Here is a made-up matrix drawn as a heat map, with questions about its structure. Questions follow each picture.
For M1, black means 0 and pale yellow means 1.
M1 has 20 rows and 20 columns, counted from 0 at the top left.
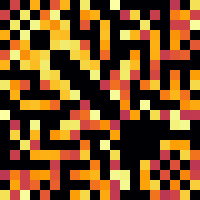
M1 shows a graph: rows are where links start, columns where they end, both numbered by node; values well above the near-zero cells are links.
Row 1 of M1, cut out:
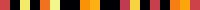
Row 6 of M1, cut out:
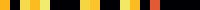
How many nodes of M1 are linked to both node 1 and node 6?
8
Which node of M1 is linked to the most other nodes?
node 17
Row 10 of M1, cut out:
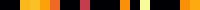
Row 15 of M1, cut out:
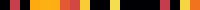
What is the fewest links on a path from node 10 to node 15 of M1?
2
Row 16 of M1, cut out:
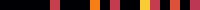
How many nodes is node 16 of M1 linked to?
7
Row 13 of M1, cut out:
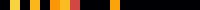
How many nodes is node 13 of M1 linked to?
6
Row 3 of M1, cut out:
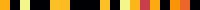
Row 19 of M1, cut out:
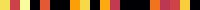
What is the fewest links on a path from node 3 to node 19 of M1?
2
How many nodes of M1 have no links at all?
0
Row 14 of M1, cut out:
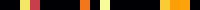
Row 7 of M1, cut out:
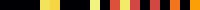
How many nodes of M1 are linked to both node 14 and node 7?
1
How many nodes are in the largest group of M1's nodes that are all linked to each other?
6
